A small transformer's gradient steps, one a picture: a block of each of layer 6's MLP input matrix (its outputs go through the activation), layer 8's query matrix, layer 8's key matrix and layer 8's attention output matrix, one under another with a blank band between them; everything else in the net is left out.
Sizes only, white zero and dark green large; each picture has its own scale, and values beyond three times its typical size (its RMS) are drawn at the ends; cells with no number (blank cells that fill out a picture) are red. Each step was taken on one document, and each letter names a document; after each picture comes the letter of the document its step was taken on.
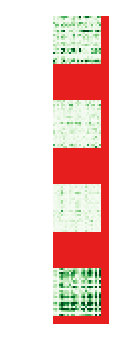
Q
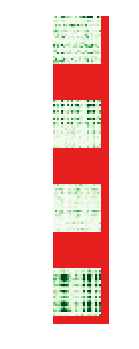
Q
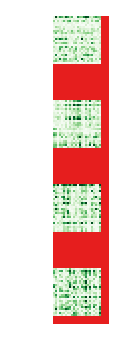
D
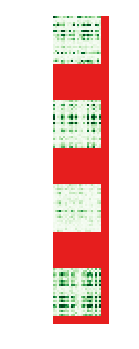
Q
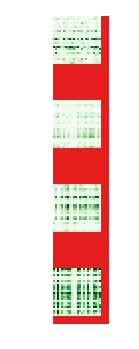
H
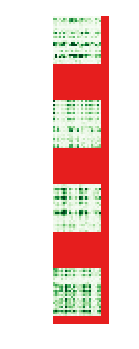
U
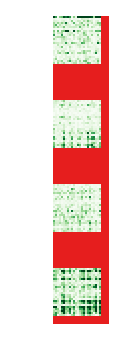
Q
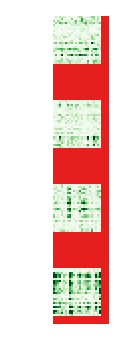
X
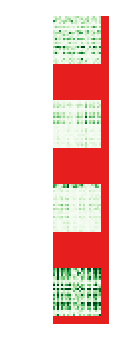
H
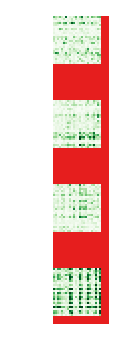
X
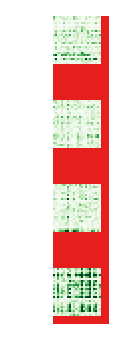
D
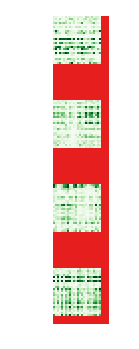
H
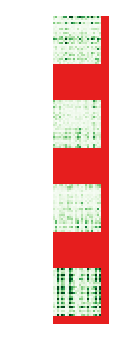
X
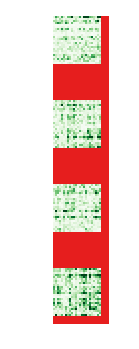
D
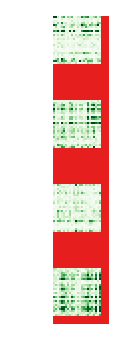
Q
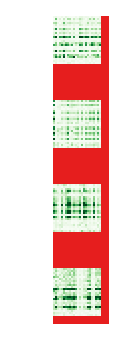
U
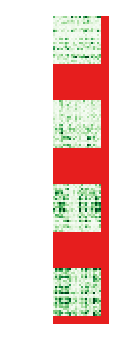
D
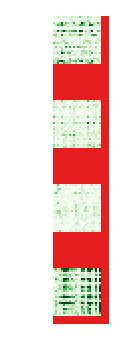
Q
